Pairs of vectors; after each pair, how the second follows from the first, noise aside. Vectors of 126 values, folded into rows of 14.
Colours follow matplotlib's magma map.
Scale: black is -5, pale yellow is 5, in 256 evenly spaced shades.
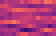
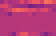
partly zeroed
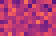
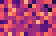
scaled up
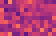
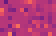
partly zeroed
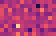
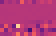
partly zeroed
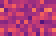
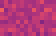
shrunk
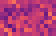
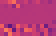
partly zeroed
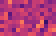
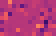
partly zeroed
